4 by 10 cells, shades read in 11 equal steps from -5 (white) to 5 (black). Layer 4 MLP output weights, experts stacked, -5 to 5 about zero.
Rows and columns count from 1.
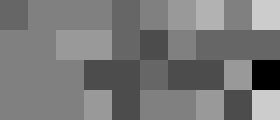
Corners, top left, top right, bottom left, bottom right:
1 -3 0 -3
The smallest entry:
-3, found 2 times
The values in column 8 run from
-2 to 2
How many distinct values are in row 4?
4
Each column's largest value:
1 0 0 2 2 2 2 2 2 5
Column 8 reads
-2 1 2 -1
